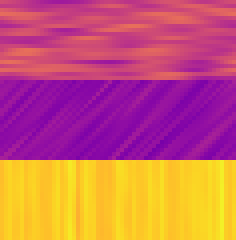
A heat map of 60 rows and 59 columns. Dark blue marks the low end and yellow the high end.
It is made of 3 by 1 panels. Panel 1,1: middling, streaked across. Panel 2,1: low, slanting up to the right, faint in contrast. Panel 3,1: very high, streaked downward, faint in contrast.
